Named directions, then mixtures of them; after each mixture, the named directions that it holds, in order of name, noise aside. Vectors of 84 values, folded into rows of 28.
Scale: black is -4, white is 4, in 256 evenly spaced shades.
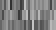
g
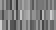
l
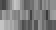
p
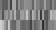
g, l, p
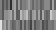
g, l, p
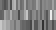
g, l, p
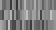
g, l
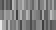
l, p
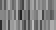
g, l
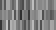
g, l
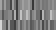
l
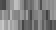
p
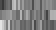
l, p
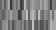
g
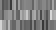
g, l, p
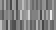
l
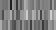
g, l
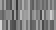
l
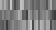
g, p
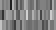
g, l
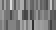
g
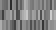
g, l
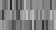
g, l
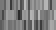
g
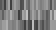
g, p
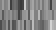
g, p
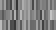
l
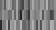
g, l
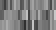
g, p
